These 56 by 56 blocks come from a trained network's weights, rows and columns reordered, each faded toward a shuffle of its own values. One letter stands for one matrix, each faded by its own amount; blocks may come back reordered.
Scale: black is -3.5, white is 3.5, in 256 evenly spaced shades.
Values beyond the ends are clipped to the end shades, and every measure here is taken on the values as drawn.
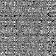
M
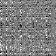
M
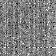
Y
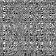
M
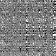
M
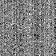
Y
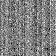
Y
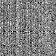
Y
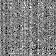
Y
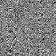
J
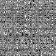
M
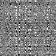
M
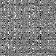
M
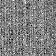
Y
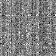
Y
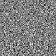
J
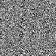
J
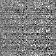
M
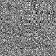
J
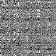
M
